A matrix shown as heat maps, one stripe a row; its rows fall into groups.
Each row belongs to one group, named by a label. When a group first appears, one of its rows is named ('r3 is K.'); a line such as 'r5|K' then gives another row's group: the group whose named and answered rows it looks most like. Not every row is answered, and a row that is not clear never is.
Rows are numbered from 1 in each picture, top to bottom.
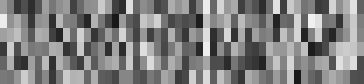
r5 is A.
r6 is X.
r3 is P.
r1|A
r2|P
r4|A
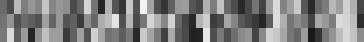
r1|A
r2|A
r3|A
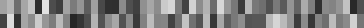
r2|A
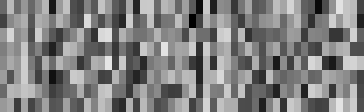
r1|A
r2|A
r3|P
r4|X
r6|X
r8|A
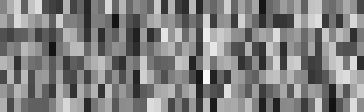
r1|P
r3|X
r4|X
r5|A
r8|P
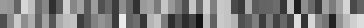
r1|X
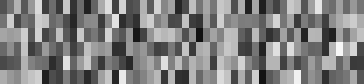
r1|P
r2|A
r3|P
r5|X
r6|P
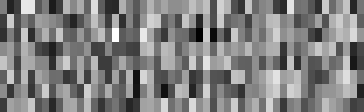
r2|A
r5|X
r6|A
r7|A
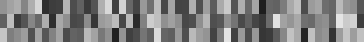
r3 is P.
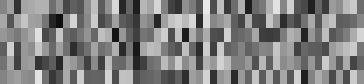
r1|A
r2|X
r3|P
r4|A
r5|X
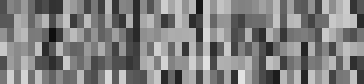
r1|X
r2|A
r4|P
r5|X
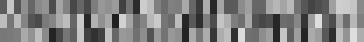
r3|P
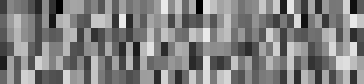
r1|X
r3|X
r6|X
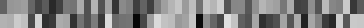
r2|P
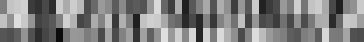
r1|P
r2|P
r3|X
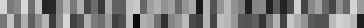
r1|P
